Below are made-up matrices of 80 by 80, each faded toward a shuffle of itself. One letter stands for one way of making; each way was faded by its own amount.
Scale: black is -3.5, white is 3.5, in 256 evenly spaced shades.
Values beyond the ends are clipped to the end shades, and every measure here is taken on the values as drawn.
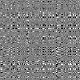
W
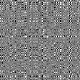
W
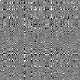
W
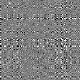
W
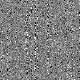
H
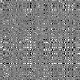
W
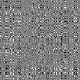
W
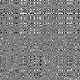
W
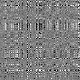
W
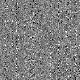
H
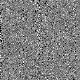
H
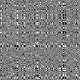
W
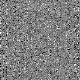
H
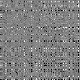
W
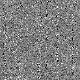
H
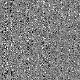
H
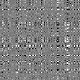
W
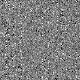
H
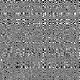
W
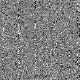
H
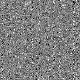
H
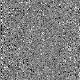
H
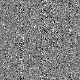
H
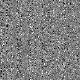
H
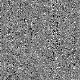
H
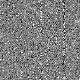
H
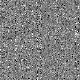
H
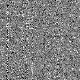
H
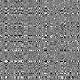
W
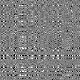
W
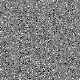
H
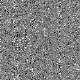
H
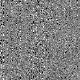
H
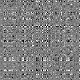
W
